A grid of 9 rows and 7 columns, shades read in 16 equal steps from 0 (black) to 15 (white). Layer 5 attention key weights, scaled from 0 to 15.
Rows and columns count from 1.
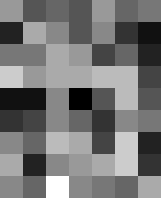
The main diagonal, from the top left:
9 10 10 10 5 8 2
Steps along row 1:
down up down up down up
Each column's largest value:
12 10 15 10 11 12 10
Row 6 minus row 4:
-9 -5 -2 -4 -8 -3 3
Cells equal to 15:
1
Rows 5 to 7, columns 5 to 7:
5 11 5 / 3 8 7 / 4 12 2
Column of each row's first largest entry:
1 2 3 1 6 3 6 6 3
